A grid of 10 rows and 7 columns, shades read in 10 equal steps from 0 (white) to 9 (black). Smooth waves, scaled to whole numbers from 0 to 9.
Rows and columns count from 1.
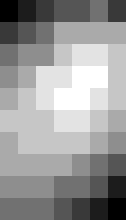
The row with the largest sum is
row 1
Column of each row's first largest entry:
1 1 1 1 1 7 7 7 7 7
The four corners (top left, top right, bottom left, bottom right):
9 7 5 9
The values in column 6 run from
0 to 8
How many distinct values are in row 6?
3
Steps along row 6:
same same down same up up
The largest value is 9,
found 2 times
